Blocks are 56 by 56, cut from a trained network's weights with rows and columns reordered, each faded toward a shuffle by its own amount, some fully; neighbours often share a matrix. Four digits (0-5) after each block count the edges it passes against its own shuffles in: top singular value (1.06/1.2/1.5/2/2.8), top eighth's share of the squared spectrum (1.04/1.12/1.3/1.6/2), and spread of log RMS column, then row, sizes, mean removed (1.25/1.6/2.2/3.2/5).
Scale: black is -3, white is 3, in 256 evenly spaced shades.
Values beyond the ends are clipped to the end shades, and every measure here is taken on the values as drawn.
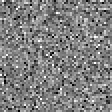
1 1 0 0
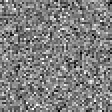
0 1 0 0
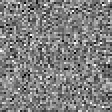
2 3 1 2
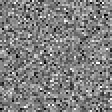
2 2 0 0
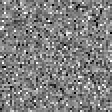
1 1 0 0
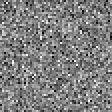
0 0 0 0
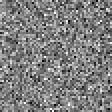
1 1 0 0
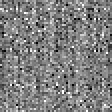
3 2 0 2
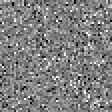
0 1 0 0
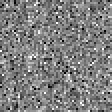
1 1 0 0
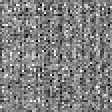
3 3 0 2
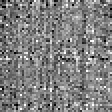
3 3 0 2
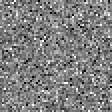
0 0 0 0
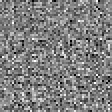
3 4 2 2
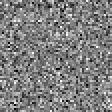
2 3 2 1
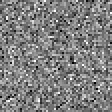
0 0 0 0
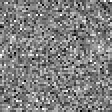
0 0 0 0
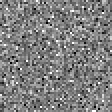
0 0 0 0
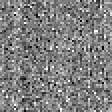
2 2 0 2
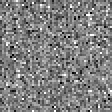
1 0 0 0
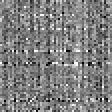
4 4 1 3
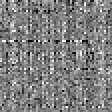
3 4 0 3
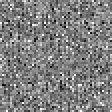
2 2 0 1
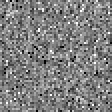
1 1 0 0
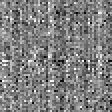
3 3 0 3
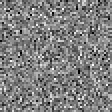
2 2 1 1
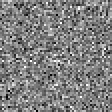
2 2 0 1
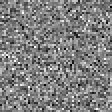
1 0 0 0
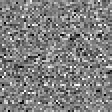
3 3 0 3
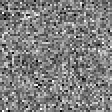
2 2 0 0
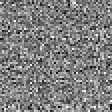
3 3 1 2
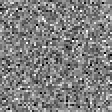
0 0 0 0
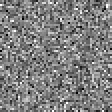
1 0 0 0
